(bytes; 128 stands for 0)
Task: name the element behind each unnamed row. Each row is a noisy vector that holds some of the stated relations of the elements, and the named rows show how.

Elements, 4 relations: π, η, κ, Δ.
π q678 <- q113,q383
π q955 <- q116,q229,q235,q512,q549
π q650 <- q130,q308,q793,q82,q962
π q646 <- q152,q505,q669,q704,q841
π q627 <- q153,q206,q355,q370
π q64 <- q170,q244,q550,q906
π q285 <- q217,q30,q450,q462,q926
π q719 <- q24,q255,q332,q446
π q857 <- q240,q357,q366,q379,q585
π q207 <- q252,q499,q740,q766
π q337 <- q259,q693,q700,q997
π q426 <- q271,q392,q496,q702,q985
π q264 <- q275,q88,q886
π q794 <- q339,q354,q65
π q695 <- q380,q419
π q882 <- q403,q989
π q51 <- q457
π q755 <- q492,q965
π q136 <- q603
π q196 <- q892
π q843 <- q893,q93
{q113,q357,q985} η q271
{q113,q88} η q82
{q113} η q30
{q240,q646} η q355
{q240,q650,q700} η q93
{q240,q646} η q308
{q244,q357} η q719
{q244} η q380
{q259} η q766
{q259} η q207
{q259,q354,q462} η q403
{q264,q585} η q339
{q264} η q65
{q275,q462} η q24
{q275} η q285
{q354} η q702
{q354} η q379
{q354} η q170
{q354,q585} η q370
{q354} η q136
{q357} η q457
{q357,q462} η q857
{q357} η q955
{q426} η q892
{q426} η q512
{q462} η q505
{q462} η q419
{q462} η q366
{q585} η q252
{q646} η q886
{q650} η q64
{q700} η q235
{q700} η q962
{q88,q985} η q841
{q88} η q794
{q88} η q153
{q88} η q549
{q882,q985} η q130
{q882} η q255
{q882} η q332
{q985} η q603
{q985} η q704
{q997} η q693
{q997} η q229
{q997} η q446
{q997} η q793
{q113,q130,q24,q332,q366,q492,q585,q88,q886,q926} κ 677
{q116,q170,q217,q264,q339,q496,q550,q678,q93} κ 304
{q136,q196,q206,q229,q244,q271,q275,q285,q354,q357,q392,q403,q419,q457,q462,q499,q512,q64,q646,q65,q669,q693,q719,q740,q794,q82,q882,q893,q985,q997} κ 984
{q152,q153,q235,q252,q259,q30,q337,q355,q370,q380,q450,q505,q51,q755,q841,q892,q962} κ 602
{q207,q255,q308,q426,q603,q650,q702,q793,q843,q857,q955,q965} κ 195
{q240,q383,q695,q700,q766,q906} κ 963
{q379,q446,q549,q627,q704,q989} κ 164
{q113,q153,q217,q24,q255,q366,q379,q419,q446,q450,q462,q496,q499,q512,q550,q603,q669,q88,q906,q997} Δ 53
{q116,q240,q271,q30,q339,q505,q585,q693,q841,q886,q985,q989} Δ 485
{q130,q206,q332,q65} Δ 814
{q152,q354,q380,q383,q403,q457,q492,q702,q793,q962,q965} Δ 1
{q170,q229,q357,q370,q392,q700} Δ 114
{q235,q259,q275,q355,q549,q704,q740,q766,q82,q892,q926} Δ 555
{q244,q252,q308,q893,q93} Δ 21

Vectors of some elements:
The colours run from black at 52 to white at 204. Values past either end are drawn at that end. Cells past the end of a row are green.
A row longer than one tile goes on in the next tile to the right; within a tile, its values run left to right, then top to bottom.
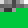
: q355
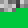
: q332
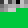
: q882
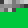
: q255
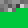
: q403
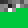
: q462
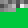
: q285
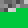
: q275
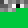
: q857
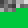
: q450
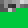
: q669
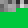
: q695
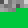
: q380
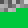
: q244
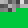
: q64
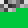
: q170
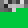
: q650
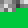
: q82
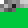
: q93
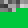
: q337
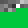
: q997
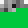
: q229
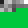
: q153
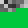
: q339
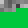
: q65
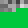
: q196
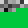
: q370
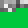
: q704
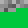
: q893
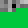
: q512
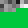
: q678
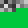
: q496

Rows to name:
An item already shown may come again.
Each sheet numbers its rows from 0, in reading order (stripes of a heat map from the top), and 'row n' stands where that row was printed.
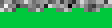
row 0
q271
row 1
q403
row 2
q116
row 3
q252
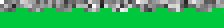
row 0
q93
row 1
q492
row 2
q65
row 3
q955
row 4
q357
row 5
q308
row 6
q549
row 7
q206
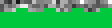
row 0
q264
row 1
q380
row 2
q30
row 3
q892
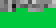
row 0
q512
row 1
q380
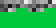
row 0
q505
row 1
q370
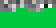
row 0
q843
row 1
q857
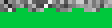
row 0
q379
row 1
q240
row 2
q152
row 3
q457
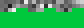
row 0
q259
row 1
q207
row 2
q962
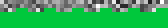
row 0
q766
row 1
q419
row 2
q893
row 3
q426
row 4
q170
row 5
q646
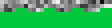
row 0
q308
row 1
q244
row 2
q886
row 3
q264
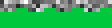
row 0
q841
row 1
q585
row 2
q886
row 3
q392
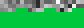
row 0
q383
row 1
q354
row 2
q700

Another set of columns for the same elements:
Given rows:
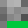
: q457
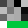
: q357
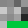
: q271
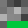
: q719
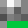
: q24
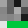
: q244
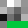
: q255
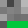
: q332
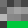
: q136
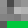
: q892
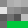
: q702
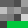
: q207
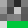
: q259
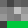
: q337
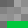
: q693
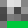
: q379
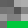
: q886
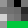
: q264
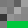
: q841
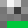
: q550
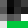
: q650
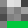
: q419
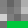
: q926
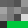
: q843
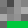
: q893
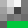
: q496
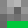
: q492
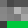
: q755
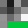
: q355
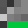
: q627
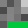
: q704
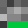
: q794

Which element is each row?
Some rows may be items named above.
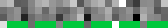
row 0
q354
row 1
q492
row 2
q962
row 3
q152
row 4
q462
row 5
q339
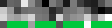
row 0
q170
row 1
q264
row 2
q64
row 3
q700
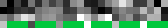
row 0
q646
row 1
q64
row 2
q308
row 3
q700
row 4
q997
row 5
q357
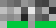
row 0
q271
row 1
q426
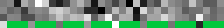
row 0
q585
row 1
q450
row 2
q392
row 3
q93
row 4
q357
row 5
q370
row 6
q339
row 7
q678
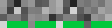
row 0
q259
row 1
q82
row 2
q259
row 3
q505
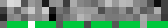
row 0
q669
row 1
q985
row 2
q235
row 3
q116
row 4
q383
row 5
q882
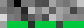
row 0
q264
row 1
q955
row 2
q116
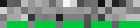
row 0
q370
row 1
q380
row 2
q153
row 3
q857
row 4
q229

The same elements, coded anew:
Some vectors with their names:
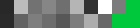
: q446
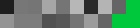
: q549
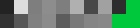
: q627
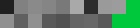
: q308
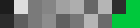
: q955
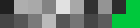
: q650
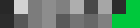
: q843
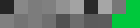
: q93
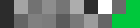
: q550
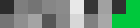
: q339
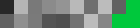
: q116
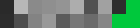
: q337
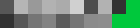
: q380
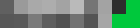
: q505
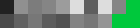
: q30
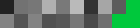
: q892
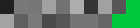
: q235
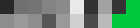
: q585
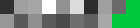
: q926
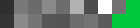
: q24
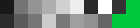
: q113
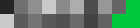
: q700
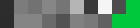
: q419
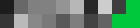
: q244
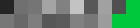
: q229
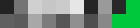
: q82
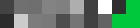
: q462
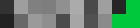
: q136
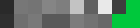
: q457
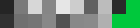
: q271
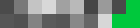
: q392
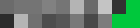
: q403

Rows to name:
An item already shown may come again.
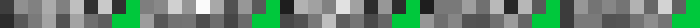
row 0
q669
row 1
q240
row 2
q650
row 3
q549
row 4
q702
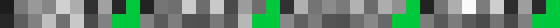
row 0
q882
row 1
q170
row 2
q886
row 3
q704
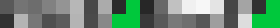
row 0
q354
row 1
q357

